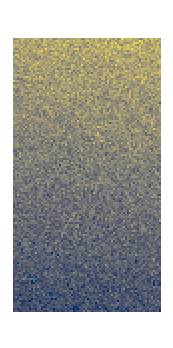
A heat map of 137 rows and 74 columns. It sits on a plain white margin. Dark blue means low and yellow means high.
The grain is fine, like static. Values rise toward the top. No single row or column stands out from its neighbours. No regular stripes run through it. On average the colour sits 50% of the way up the scale.
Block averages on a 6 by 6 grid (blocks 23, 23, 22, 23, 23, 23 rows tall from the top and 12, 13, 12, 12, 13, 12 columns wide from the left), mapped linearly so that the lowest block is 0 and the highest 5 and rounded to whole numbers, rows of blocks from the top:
5 5 5 5 5 5 | 4 4 4 4 4 4 | 3 3 3 3 3 3 | 2 2 2 2 2 2 | 1 1 1 1 1 1 | 0 0 0 0 0 0
